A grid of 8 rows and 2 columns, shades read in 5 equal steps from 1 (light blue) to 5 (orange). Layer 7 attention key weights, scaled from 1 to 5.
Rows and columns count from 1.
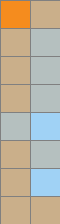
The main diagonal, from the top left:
5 2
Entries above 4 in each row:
1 0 0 0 0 0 0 0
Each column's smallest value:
2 1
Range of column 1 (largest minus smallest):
3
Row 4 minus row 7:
0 1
